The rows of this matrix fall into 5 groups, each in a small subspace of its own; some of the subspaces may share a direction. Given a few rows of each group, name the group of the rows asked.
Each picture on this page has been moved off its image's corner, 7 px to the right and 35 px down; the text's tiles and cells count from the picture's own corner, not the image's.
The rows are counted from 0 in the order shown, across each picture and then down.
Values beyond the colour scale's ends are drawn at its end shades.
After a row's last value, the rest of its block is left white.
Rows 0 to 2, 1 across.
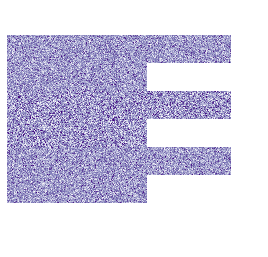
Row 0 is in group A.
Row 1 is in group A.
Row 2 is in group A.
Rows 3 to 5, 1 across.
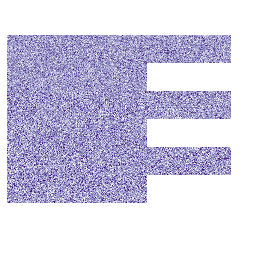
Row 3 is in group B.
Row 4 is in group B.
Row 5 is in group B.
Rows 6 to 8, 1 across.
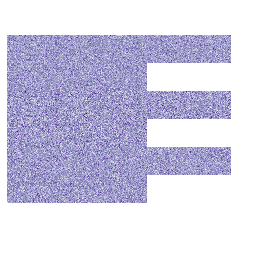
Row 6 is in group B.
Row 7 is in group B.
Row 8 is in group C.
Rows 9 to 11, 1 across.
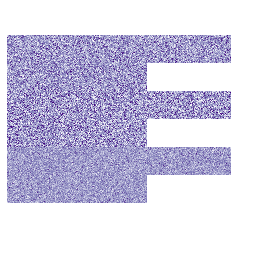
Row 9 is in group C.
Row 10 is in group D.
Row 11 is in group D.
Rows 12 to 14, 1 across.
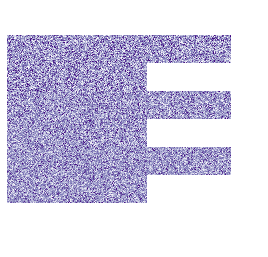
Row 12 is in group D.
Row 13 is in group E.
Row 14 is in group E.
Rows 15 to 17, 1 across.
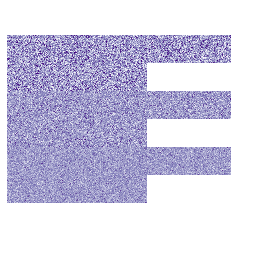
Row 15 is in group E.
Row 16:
E
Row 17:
D
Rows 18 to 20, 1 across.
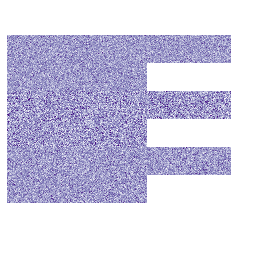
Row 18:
B
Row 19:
E
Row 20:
E
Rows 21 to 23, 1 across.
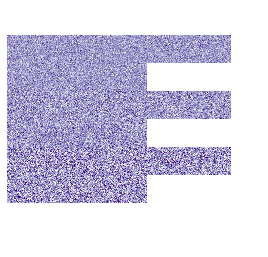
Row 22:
B
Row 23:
B
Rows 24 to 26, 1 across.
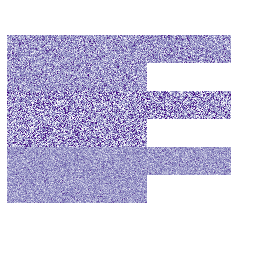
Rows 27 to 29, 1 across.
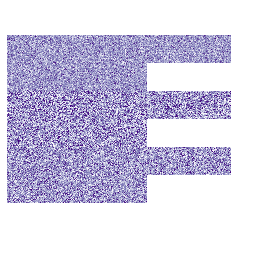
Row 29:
D
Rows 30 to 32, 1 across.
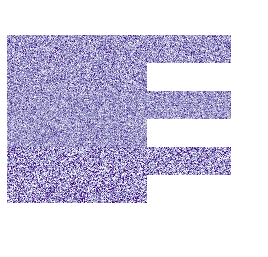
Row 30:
A
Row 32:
B
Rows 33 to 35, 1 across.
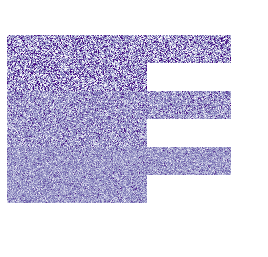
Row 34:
E
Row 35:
A
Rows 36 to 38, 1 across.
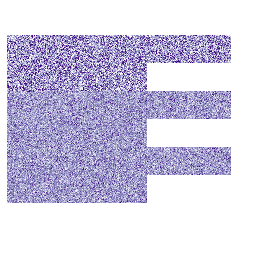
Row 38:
A
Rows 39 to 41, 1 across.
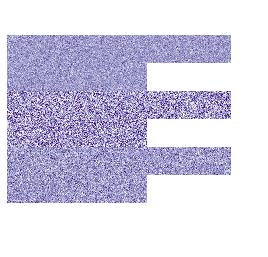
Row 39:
B
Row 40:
C
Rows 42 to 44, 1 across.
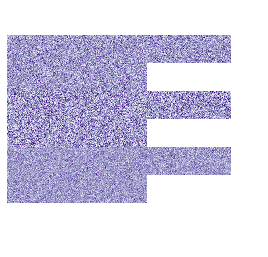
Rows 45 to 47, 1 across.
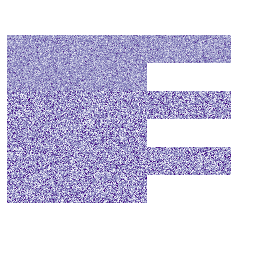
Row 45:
E
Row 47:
E
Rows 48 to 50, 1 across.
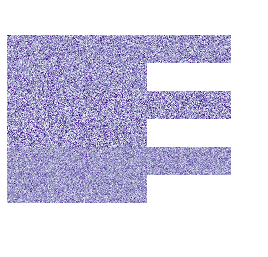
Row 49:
D
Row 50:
B
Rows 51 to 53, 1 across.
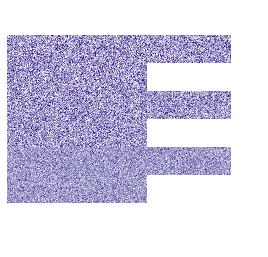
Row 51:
A
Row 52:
B
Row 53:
C
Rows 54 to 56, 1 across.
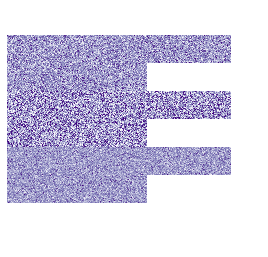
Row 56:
B
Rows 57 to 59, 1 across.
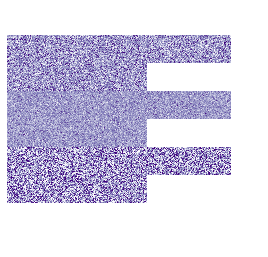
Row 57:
E
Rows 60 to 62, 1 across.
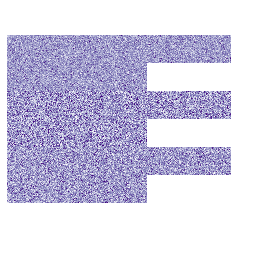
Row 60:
A
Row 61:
B
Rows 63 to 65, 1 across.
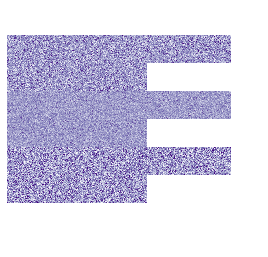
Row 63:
D
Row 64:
B
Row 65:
D
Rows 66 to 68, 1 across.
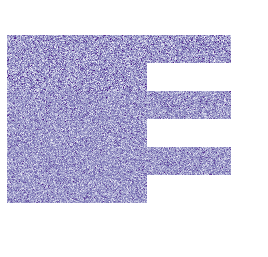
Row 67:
B
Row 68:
B
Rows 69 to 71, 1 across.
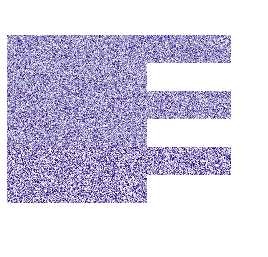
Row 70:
D
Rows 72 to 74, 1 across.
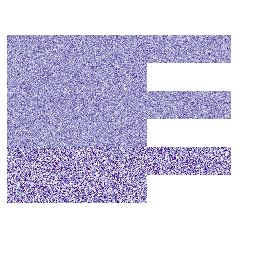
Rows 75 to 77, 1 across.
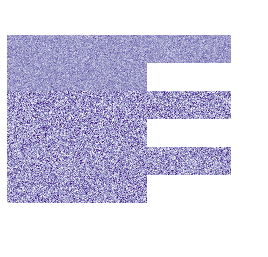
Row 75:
B
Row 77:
C
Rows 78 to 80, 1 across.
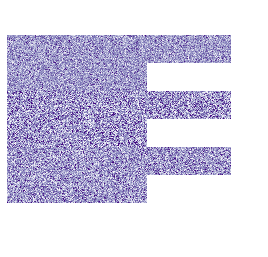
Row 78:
B
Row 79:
E
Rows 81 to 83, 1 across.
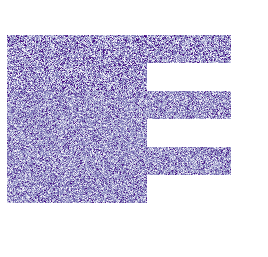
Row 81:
D
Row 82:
D
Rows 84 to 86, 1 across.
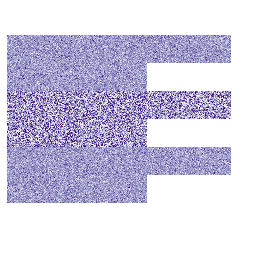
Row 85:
D
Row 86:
D
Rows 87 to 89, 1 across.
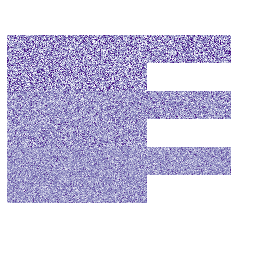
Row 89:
A
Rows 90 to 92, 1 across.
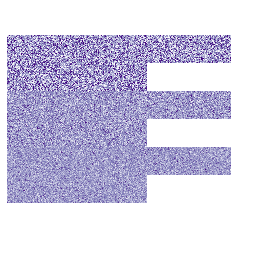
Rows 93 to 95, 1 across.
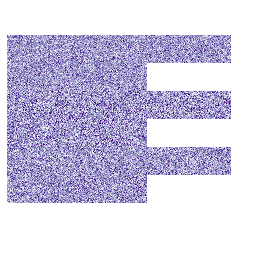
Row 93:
E
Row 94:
A
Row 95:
C
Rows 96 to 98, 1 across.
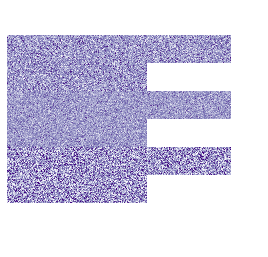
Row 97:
E
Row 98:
B
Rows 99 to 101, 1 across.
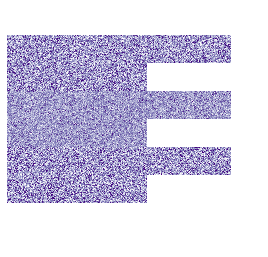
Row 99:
E
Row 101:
B
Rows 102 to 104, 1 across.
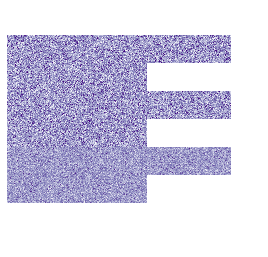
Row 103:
E
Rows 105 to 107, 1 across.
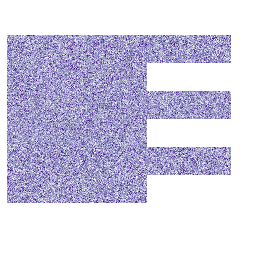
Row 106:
E
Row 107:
C
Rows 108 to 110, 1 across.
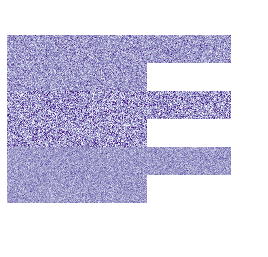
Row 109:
E
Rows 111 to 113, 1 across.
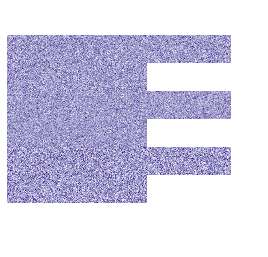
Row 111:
C
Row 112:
E
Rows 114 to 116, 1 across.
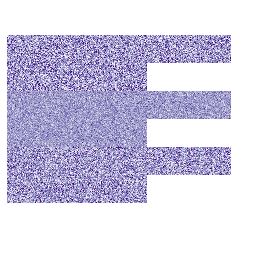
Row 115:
A
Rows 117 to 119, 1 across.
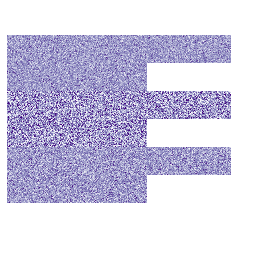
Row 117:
E
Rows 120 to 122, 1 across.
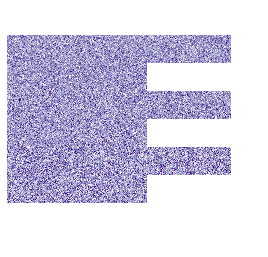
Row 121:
A
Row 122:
D
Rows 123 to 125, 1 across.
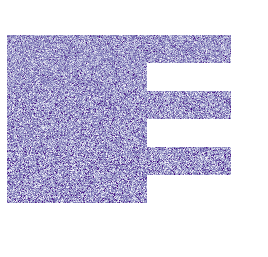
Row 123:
A
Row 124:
A
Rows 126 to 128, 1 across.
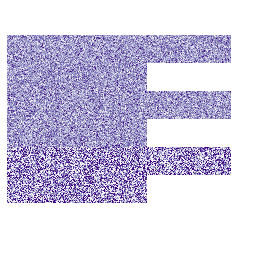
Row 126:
C
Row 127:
B
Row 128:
E
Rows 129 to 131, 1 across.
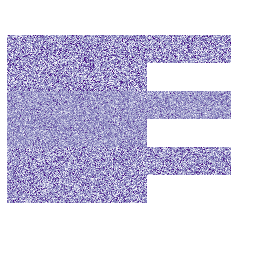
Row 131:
A
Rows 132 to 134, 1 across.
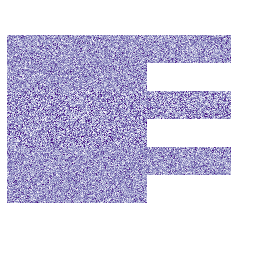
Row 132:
C
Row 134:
D
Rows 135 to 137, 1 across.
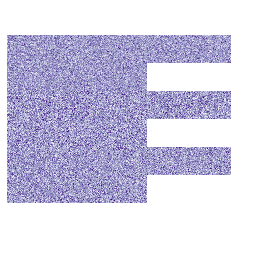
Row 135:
B
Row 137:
B
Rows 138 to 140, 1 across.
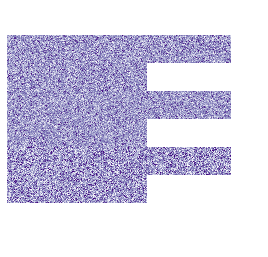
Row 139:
C
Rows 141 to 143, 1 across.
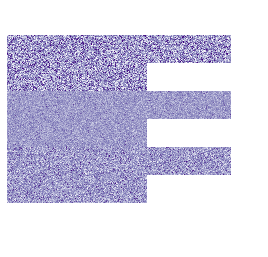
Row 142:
A
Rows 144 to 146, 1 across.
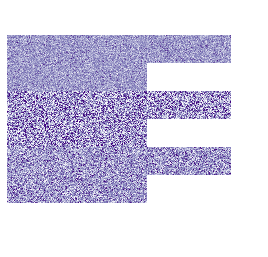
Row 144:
E
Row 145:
D
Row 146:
D
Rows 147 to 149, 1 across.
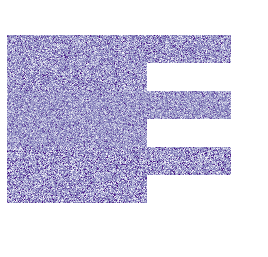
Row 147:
A
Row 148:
B
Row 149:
E
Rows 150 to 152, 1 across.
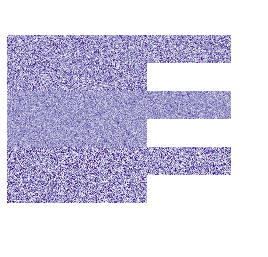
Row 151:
A
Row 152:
D
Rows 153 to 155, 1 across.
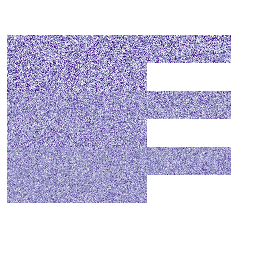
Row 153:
D
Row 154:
B
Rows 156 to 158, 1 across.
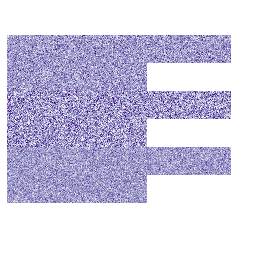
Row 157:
D
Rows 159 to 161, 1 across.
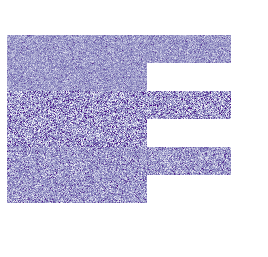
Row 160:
E
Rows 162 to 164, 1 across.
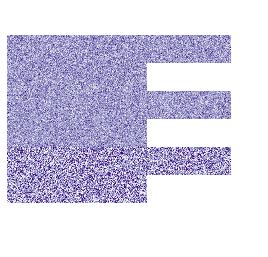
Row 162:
E
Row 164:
E
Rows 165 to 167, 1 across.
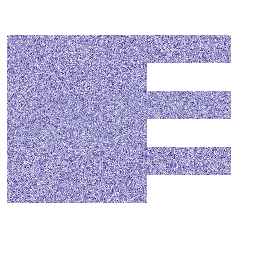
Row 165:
B
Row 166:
C
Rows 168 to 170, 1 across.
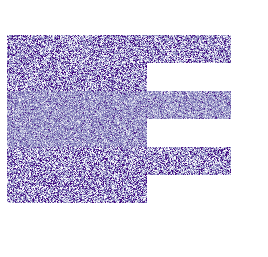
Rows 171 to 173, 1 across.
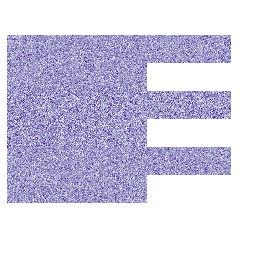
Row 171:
E
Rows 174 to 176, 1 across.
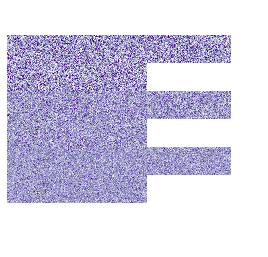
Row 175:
E
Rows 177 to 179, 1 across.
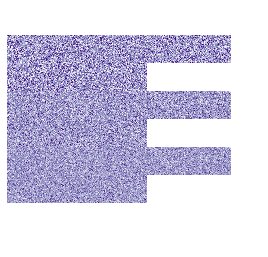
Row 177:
B
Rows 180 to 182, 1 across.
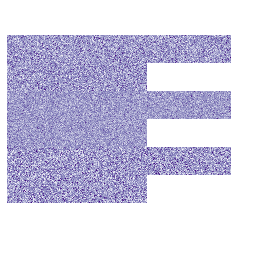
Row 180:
C
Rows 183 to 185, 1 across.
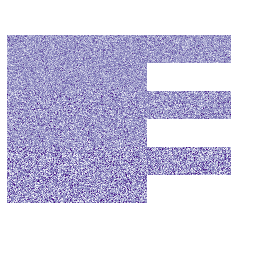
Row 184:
B
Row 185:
B
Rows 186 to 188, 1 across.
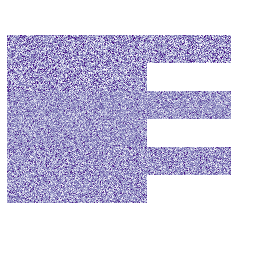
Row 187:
B
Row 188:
B
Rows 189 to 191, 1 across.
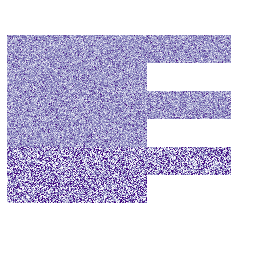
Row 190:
B
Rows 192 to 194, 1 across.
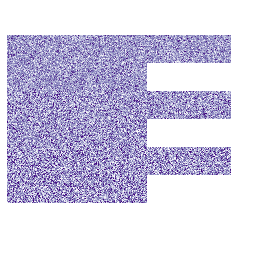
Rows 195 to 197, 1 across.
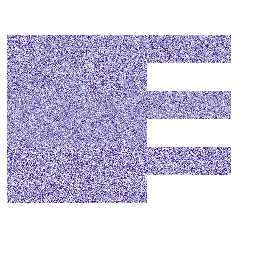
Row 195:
E
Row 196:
A
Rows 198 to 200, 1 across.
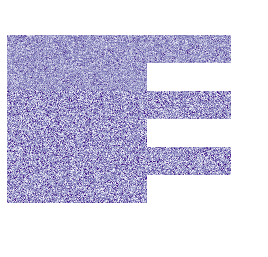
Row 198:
D
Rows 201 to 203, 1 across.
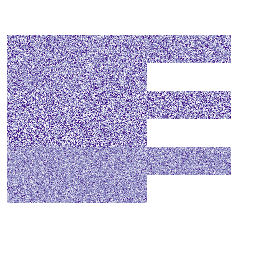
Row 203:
D
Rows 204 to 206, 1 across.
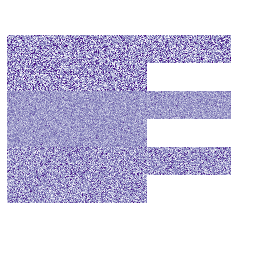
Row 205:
B
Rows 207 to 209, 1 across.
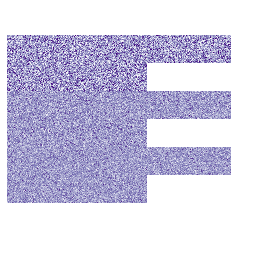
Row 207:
E
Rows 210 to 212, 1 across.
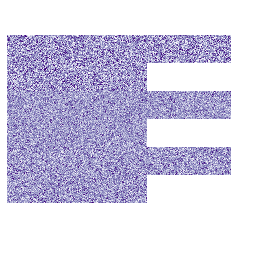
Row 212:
C
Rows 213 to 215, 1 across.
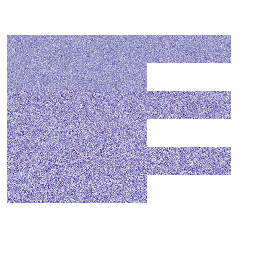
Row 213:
A
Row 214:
C
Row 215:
B
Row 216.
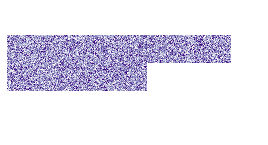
